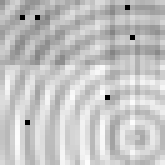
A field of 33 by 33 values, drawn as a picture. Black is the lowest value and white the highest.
There are six isolated cells, each far lower than the cells round it. Concentric rings centre on the bottom right. The halves do not mirror each other. A horizontal seam about 40% of the way down splits the table, and the bottom part is higher.
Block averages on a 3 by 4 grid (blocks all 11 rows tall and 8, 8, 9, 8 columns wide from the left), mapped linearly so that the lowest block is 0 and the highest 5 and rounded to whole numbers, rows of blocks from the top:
0 1 2 0
3 4 4 5
4 5 5 4
